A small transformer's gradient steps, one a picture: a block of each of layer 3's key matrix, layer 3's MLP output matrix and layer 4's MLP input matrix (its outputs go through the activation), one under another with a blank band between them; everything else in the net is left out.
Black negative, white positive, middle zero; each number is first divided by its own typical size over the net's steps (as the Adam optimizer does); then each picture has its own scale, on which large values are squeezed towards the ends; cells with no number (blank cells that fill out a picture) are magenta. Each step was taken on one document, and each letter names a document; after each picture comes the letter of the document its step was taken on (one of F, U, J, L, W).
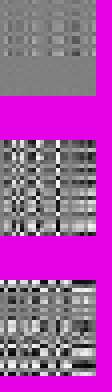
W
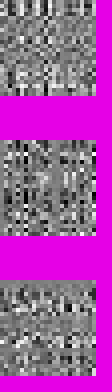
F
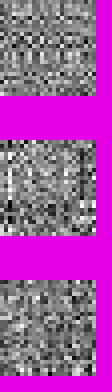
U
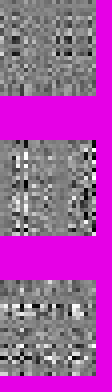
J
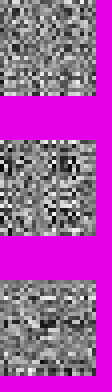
U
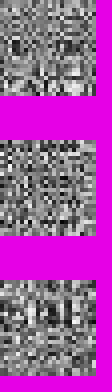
U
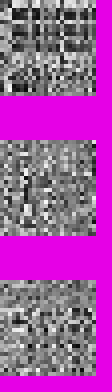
U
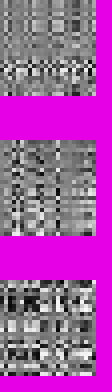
W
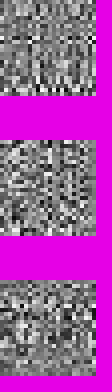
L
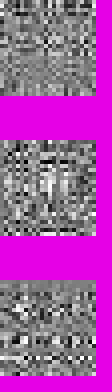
F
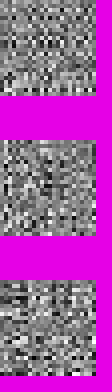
U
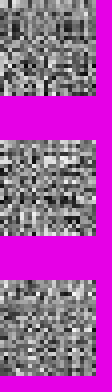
L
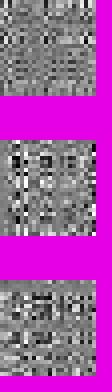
F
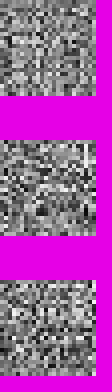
L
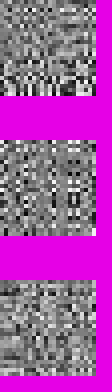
L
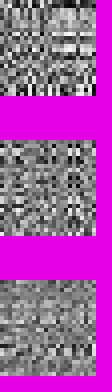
L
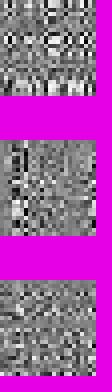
F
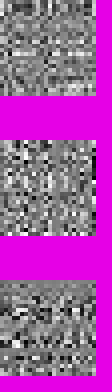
F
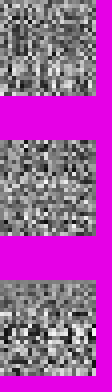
U
